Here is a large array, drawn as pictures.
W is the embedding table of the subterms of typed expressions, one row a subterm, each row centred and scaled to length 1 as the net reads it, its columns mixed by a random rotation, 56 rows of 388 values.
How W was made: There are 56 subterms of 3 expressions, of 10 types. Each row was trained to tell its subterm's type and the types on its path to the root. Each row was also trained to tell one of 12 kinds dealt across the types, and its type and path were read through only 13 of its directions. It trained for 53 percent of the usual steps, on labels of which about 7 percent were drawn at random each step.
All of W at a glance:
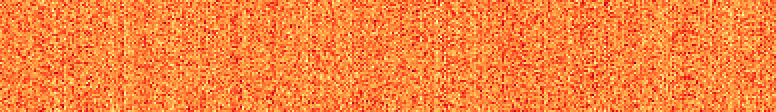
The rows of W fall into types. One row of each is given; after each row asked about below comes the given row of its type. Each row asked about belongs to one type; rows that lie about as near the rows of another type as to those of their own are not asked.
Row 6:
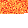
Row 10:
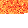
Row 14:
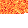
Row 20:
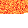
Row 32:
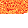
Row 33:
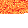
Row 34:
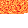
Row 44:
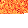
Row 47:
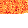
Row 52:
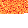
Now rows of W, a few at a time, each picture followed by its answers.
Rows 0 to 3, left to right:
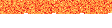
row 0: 6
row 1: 10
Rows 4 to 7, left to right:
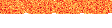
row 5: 33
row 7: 33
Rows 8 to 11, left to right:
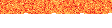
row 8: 44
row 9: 20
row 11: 52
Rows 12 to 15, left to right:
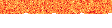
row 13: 33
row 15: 52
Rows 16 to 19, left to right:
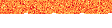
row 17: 6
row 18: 10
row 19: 33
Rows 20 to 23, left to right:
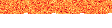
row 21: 10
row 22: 6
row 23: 52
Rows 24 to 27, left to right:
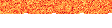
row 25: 32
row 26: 47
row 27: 32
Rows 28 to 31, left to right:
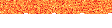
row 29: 20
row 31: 52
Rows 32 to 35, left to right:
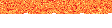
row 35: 10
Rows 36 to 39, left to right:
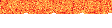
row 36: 44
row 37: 6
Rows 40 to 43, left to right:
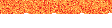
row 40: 52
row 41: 33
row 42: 6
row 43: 6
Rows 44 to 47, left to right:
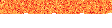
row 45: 20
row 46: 10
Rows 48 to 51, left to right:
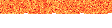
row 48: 10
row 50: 32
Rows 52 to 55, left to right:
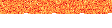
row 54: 32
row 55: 32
